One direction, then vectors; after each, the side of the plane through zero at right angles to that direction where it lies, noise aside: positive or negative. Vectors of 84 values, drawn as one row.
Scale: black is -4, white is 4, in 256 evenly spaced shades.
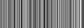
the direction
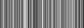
positive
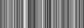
positive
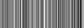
negative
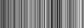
positive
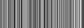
positive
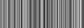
positive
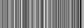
negative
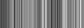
positive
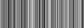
positive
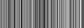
positive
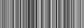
negative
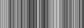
positive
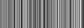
positive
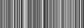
positive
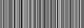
positive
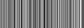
positive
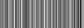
negative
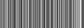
positive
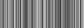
negative
